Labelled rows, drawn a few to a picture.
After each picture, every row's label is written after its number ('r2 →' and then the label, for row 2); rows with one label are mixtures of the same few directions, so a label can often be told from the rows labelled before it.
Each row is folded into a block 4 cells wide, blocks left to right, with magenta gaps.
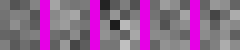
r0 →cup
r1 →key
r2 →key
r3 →cup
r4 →cup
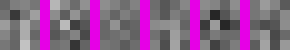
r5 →cup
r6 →key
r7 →key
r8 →cup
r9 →key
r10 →cup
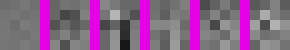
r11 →key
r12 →key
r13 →cup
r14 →cup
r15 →key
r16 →key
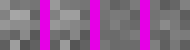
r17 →key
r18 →key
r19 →cup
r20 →cup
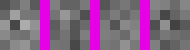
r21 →key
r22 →cup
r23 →key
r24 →key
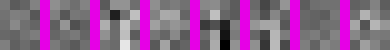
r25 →cup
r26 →key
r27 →cup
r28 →key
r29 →cup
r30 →cup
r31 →key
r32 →key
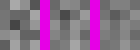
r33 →cup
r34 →cup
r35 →cup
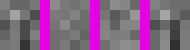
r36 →cup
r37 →key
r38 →cup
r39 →cup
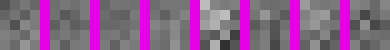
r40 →key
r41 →key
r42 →key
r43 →cup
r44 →key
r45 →cup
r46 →key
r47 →key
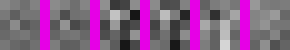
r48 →key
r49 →key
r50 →cup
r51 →cup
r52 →cup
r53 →key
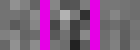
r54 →cup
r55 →cup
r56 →cup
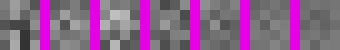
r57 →cup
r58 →key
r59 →key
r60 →cup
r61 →key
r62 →key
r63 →key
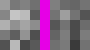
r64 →key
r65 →cup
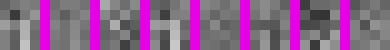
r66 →cup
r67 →cup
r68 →key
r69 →cup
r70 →key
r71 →cup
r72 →key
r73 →key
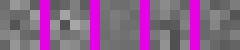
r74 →cup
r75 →key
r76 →cup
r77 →cup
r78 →cup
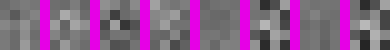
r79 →cup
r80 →key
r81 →key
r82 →key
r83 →key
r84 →cup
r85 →cup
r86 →cup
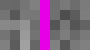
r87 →cup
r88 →key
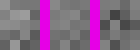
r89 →key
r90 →key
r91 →key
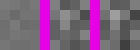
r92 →key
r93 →cup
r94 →cup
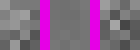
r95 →key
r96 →key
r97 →key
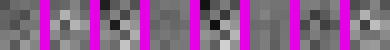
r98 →key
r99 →key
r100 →key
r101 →key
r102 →key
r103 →cup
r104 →key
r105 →key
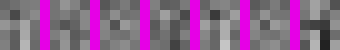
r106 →cup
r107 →cup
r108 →key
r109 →cup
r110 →cup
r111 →key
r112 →cup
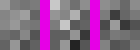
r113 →key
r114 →key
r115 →key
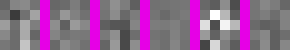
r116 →cup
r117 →key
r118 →cup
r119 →cup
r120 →key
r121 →cup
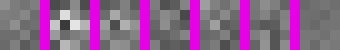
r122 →key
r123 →key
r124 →key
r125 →cup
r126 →key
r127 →cup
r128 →key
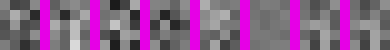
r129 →cup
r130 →cup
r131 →cup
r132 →key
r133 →key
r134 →cup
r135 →cup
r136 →cup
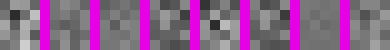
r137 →cup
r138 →cup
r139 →key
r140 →cup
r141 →key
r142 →cup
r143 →key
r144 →cup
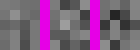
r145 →cup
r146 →cup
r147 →key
